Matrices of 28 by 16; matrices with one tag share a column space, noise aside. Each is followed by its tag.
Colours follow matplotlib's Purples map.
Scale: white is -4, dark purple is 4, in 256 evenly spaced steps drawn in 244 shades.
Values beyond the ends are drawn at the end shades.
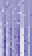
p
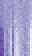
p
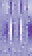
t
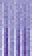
p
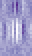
t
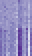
p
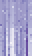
p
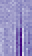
p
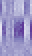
t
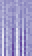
p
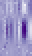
t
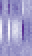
t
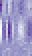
t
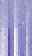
p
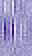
t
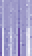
p
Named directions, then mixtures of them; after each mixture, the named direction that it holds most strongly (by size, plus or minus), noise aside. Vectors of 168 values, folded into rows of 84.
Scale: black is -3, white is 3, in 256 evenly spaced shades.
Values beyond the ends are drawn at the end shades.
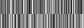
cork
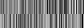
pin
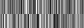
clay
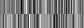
clay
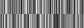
clay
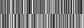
cork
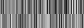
pin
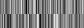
clay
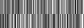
pin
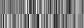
clay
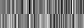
cork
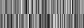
clay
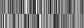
clay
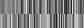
pin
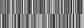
cork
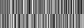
cork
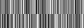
clay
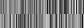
pin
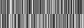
cork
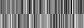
cork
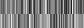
cork
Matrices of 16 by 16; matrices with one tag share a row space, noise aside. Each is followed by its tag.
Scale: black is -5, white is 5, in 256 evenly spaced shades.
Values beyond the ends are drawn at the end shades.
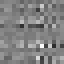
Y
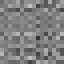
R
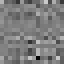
R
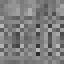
R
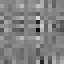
Y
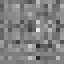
R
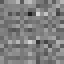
R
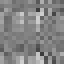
Y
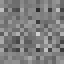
R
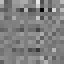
Y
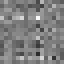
Y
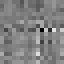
Y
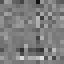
Y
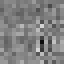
Y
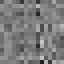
Y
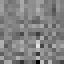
Y
